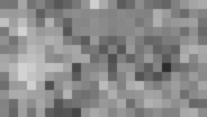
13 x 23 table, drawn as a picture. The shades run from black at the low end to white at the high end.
Odd patch: calmer, in the top middle. Ninth with the highest average: middle left. Stripes: none. Calmest part: top middle.
